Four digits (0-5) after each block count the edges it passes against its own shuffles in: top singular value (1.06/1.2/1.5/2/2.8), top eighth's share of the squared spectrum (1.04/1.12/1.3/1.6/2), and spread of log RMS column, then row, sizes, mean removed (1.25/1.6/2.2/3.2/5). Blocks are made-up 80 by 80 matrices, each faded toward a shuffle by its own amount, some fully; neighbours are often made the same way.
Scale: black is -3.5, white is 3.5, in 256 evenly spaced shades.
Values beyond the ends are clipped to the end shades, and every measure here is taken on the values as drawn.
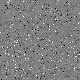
0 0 0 0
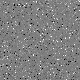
0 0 0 0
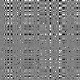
5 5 4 4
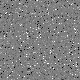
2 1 0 0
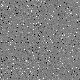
3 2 0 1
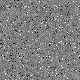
1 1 0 1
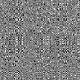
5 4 3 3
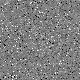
0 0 0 0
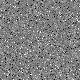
0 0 0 0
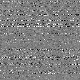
2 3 0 4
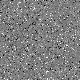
0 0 0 1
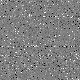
2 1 0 1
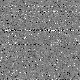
2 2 0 2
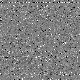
2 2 0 2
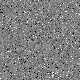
0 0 0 0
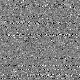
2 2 0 3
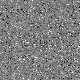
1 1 0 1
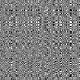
5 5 4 3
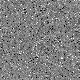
2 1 0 0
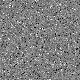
1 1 0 0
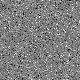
1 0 0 0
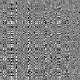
5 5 4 3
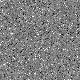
2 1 0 0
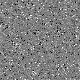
2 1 0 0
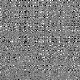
4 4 2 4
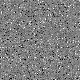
2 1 0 1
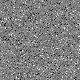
2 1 0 1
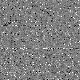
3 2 0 1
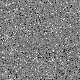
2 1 0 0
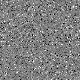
3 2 0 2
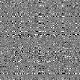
4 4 2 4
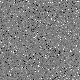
0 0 0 0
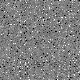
1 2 1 1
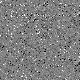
1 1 1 1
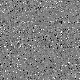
1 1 1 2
